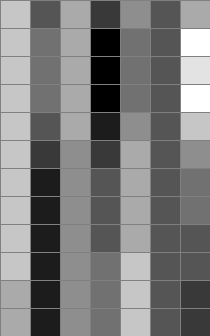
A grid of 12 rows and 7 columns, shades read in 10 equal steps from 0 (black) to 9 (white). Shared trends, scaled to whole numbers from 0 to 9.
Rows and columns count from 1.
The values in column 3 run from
5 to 6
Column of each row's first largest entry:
1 7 7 7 1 1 1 1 1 1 5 5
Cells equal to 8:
1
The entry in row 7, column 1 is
7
